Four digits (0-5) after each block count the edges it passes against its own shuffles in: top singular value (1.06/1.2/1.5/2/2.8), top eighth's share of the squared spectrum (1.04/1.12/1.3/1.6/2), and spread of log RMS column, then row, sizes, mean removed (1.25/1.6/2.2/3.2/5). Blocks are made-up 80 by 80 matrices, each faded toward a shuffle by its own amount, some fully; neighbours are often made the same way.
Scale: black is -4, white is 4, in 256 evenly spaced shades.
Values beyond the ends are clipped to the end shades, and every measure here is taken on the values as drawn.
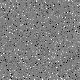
2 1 0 0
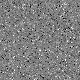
0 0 0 0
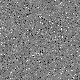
0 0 0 0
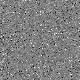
2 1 0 0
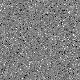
2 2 0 0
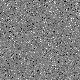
0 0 0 0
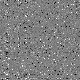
3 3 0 1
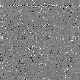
3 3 1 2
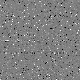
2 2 0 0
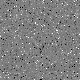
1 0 0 0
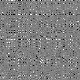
4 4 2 3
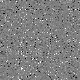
3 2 1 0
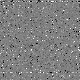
3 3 1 1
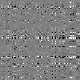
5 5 3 3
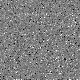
0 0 0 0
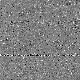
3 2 0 2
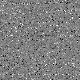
1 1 0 2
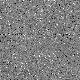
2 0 0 1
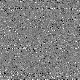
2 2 0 2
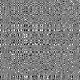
5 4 3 3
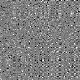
4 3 2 2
